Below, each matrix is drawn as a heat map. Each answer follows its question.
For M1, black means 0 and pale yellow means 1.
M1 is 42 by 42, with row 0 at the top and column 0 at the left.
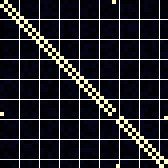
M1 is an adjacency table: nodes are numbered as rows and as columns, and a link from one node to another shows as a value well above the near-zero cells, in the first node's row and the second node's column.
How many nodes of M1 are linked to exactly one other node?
0
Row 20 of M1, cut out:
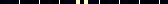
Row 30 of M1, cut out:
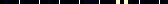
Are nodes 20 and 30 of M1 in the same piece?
no
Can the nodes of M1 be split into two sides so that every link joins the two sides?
no
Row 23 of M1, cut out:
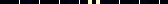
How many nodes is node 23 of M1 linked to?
2
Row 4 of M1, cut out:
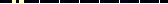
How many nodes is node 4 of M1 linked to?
2
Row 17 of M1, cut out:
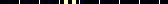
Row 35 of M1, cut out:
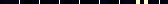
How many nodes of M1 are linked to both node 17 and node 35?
0
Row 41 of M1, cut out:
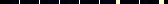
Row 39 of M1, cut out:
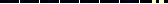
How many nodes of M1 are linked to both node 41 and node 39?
1
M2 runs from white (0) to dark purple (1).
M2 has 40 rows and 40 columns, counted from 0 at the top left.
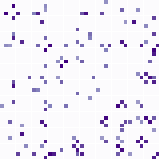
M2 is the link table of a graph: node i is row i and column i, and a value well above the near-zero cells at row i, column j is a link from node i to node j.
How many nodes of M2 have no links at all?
2
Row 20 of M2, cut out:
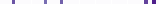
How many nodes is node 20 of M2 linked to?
5
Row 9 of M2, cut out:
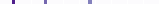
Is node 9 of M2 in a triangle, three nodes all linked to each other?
no
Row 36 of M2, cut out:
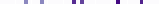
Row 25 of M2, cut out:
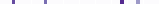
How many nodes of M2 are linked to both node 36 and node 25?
0
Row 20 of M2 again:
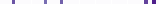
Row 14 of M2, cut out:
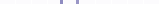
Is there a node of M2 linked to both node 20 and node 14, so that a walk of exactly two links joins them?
yes
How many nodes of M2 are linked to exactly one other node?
9
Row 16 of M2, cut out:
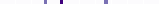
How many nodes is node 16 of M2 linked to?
3
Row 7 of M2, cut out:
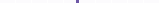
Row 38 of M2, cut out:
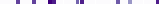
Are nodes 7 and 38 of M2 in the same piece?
yes
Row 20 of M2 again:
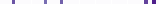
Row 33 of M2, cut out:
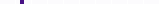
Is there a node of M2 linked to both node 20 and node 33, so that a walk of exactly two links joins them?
no
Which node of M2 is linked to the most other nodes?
node 11
